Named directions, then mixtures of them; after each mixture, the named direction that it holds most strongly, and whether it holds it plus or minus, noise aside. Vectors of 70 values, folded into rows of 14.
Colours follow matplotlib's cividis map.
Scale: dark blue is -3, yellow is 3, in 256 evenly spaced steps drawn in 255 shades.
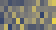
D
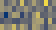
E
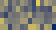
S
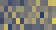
D, plus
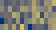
D, plus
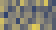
S, plus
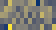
S, minus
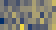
D, plus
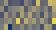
D, plus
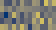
E, plus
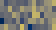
D, plus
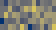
S, minus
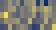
S, minus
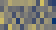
D, minus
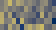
D, minus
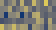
E, plus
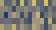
E, plus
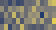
D, plus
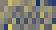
D, minus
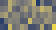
S, minus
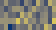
E, minus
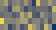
S, plus
